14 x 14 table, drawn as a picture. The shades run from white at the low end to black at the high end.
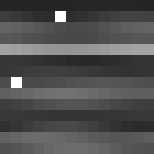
Average level on the scale: 70%. Slope: none. Lone odd cells: 2, each lower than its neighbours. Histogram: skewed, a long tail of low values. Grain: streaks across.
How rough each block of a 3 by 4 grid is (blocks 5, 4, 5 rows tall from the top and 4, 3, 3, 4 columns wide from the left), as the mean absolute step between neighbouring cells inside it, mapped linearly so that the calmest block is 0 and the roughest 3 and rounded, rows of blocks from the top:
1311 / 2000 / 0000
